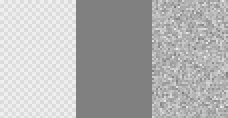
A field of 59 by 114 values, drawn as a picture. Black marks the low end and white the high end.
It is made of 1 by 3 panels. Panel 1,1: very high, checkered, faint in contrast. Panel 1,2: middling, flat. Panel 1,3: high, fine-grained.
